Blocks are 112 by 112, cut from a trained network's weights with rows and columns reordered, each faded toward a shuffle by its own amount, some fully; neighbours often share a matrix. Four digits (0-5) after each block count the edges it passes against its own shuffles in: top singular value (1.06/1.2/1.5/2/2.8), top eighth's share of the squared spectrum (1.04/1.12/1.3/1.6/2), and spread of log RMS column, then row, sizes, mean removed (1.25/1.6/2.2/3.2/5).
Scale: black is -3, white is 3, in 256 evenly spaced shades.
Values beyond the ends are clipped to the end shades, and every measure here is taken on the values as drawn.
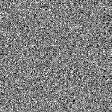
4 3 1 2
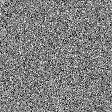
0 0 0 0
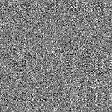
3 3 1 2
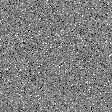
1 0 0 0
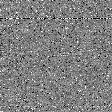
3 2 0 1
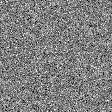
0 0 0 0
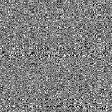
4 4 2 3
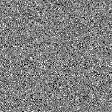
4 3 1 2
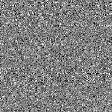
3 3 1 3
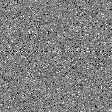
3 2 0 1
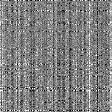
5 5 3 4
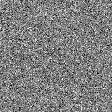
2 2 0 0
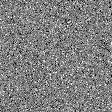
0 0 0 0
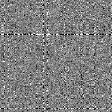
4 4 3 2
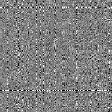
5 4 4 2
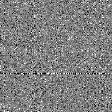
4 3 2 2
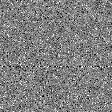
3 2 1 1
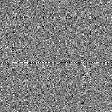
4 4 3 2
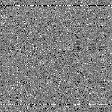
4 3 2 2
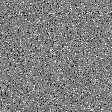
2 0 0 0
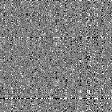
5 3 3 3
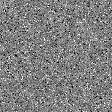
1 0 0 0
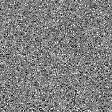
2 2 0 2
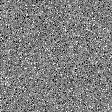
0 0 0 0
